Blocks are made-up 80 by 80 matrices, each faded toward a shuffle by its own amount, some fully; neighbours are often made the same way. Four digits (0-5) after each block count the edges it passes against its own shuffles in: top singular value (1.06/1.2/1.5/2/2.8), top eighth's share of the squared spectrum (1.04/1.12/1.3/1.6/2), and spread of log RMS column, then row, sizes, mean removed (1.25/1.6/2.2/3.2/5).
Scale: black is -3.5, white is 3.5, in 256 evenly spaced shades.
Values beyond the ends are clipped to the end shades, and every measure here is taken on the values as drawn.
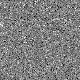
1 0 0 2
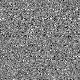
1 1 0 3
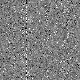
2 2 2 0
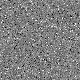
0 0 0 0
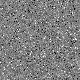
0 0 0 0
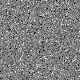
0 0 0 0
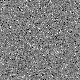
0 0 0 0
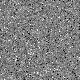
0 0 0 0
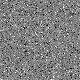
0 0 0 0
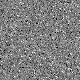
0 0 0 0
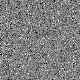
1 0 1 0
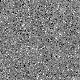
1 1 1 0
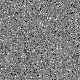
0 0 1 0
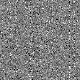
1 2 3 0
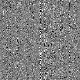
2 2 3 0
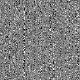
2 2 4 0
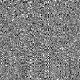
4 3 2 2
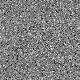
2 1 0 0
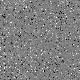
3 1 0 0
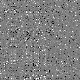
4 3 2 1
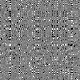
5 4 3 2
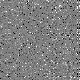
4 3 2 1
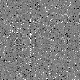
4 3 1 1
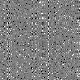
4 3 2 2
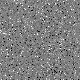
3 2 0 0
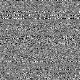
2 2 0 4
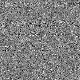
1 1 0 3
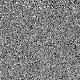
0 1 0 2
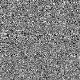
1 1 0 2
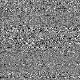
1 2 0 4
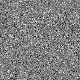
0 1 0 2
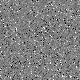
0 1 0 0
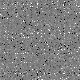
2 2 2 1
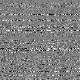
2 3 0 4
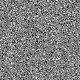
0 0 2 0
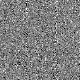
1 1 2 0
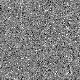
1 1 2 0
